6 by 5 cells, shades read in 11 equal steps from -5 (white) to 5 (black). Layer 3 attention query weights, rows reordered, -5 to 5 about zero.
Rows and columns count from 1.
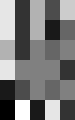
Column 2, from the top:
3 3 3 0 2 -5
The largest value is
5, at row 6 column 1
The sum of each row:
-4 2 2 -1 7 3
